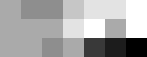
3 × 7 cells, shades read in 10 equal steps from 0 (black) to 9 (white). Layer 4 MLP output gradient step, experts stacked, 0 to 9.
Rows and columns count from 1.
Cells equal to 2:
1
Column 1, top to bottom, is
6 6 6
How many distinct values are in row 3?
5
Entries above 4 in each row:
7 7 4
